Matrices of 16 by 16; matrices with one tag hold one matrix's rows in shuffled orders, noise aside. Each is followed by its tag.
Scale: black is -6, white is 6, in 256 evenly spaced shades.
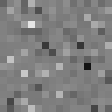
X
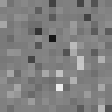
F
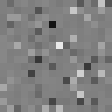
F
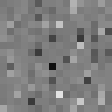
F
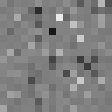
F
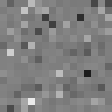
X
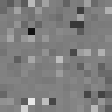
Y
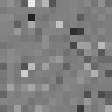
Y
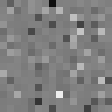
F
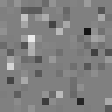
X
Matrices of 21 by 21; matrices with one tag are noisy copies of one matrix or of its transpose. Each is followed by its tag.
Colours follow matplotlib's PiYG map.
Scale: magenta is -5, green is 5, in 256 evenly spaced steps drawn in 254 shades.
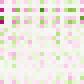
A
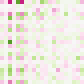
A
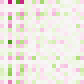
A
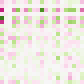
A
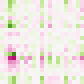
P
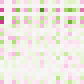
A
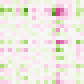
P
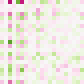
A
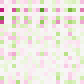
A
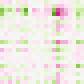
P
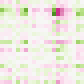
P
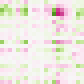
P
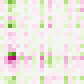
P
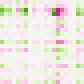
P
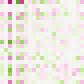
A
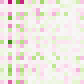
A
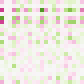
A
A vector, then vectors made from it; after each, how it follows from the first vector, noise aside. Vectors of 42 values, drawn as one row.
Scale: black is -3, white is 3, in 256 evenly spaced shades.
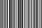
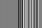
partly zeroed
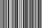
negated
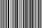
negated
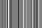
partly zeroed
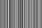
shrunk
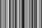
sign-scrambled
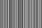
shrunk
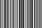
reversed
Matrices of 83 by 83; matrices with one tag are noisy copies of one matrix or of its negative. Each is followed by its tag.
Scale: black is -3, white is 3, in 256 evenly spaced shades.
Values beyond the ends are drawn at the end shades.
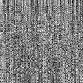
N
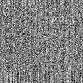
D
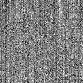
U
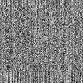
D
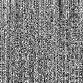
U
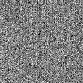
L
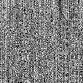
U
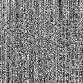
U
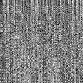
N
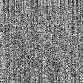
N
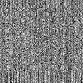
D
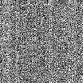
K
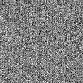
L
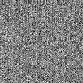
L
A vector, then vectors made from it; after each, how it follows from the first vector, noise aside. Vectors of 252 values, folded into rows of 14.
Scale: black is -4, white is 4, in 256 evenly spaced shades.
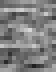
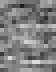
reversed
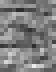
negated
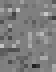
partly zeroed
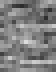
reversed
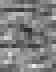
negated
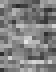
reversed
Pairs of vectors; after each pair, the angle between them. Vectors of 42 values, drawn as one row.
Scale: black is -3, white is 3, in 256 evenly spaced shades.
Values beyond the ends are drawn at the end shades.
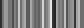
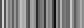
partly aligned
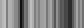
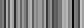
orthogonal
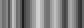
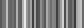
partly opposed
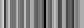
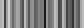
nearly parallel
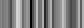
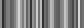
partly aligned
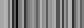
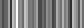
nearly opposite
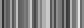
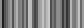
nearly parallel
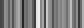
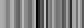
nearly opposite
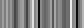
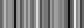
orthogonal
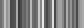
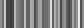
orthogonal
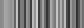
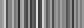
partly aligned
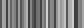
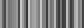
nearly opposite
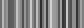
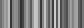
orthogonal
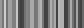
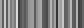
nearly parallel
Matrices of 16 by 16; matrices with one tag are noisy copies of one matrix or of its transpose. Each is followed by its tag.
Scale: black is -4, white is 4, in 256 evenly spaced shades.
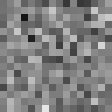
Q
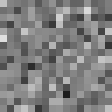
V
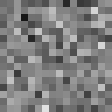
Q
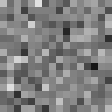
V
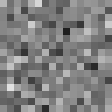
V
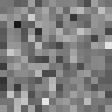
Q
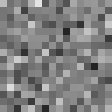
V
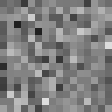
Q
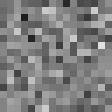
Q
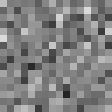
V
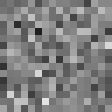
Q
